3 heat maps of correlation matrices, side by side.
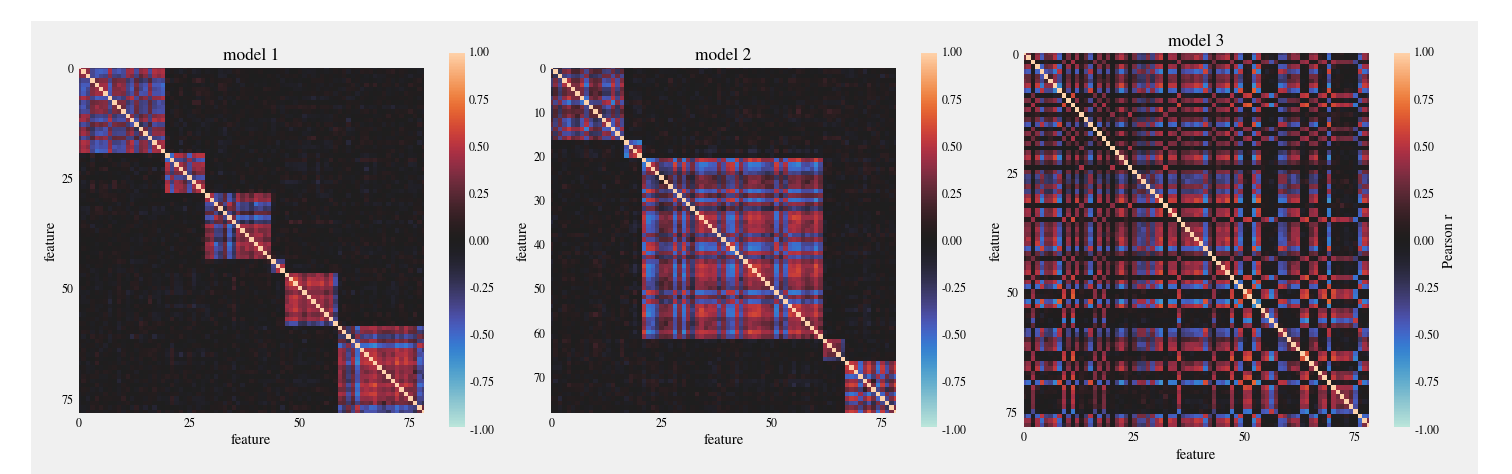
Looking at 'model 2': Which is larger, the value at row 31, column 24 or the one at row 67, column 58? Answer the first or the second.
the second
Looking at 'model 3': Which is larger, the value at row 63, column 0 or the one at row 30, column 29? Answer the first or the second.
the first
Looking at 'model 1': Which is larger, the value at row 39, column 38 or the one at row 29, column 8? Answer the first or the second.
the first
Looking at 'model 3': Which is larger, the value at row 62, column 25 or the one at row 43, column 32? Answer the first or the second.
the first
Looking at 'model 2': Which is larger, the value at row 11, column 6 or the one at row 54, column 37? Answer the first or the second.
the second
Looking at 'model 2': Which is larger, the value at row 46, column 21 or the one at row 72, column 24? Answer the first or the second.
the first
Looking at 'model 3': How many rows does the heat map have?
79
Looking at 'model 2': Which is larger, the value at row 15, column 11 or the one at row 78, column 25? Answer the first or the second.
the second
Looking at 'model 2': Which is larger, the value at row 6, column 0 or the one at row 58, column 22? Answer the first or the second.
the first
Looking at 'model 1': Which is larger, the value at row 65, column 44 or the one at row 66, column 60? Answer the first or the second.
the second
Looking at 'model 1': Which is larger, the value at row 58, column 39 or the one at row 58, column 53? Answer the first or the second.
the first
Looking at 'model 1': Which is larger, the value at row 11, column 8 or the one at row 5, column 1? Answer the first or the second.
the first
